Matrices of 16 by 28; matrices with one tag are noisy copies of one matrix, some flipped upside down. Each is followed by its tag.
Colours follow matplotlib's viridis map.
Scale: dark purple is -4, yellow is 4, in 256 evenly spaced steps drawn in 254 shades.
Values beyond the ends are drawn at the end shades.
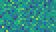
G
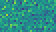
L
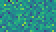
G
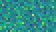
G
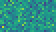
G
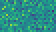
L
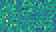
L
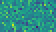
L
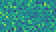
L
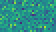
L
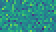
L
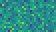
G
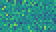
L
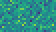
G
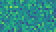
L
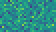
G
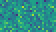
G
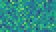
G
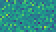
L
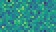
G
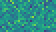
G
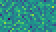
G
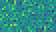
L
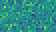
L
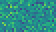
L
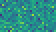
G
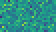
G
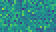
L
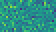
L
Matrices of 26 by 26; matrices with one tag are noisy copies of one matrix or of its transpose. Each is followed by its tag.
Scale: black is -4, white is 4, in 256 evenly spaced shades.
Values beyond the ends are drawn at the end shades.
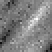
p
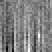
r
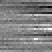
r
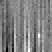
r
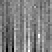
r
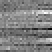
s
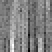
s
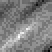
p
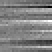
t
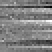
t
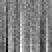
t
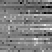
r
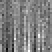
r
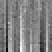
t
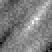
p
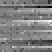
t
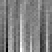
t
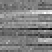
s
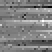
t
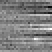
r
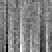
t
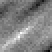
p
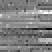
s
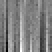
t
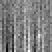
r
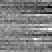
r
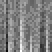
t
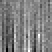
r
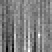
r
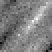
p
